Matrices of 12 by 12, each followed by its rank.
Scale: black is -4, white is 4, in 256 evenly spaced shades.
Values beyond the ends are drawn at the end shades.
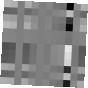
one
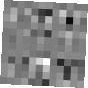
two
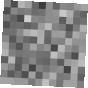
full rank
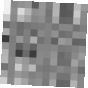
two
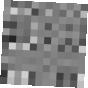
two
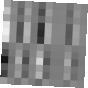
one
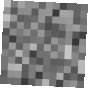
full rank
